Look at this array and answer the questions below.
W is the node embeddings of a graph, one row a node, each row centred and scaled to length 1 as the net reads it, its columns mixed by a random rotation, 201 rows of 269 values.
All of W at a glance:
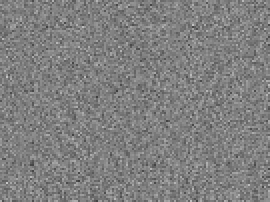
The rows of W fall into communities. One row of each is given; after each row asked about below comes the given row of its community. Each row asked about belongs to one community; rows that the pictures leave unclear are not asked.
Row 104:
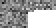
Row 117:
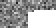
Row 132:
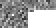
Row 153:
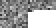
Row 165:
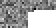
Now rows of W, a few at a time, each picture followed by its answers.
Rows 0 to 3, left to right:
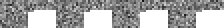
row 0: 165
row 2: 104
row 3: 117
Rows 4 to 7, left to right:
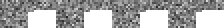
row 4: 104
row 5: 165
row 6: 117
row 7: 165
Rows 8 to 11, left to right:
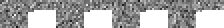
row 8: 165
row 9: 132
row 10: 165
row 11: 104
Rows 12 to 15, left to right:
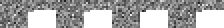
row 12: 165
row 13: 104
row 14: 165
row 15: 132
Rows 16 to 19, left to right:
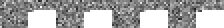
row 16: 153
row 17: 117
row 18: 153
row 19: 132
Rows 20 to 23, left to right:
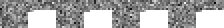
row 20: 153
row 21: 153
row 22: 104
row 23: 165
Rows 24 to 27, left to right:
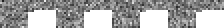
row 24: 132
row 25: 132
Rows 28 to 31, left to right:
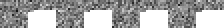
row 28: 104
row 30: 165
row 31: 165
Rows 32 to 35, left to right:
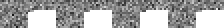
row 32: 104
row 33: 153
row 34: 165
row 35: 104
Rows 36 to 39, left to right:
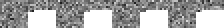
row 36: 132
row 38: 165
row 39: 153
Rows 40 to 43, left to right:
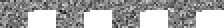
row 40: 104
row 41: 117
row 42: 165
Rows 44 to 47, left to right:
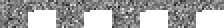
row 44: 132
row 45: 165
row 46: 153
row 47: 165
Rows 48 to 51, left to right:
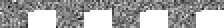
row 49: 132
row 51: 165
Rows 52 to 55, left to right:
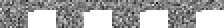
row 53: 104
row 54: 104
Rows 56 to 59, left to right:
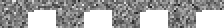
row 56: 117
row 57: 153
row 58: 153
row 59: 165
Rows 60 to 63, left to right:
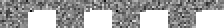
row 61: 132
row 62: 117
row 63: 165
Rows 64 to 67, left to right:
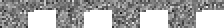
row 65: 104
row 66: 132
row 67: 165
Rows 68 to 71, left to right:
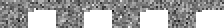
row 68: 132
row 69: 104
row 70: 117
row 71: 165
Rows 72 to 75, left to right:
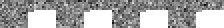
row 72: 132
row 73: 153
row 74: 117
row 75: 104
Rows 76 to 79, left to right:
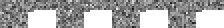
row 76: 117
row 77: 132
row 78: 117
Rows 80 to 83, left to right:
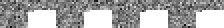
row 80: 104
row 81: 153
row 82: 165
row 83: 117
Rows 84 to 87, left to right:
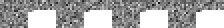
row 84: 104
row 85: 165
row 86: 153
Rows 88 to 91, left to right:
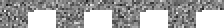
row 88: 165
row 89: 132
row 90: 165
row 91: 165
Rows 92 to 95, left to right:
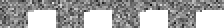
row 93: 153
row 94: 104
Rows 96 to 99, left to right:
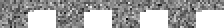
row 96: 104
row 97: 132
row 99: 104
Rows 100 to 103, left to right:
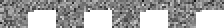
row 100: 165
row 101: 117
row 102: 132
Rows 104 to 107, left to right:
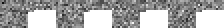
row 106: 132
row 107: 132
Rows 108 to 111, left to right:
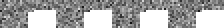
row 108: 117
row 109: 132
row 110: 165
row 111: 153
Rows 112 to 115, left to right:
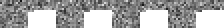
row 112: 165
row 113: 117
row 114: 117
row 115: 117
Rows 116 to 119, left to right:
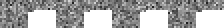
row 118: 104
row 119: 165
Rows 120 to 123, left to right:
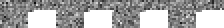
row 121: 153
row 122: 104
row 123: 117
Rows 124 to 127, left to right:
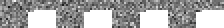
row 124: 117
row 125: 165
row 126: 132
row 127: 153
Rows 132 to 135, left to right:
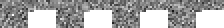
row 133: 104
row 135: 153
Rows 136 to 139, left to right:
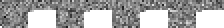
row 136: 153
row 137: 104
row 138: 104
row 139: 132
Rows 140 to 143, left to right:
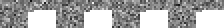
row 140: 104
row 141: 165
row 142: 132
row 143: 165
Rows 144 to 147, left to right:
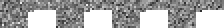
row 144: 117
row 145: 132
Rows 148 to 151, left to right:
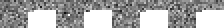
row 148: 104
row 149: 132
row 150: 117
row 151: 132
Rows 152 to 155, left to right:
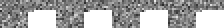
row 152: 117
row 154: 153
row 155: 117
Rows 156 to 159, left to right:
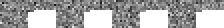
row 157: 117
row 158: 104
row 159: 132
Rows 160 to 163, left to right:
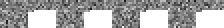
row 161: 165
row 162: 165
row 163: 165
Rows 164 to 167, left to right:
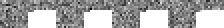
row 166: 165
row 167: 153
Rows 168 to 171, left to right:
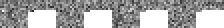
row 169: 117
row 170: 165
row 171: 165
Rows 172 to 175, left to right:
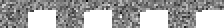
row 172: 132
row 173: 104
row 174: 117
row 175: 165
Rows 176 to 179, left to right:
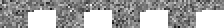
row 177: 132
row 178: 165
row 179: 104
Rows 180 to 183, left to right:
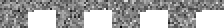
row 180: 104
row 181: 104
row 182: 117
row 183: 117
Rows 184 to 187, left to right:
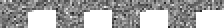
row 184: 165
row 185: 153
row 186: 117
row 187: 132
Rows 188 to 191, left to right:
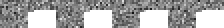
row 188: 153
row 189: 104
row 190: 165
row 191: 104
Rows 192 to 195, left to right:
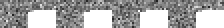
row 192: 104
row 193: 104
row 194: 117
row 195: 104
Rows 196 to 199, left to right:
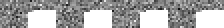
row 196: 104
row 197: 165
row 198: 117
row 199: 104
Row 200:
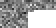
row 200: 132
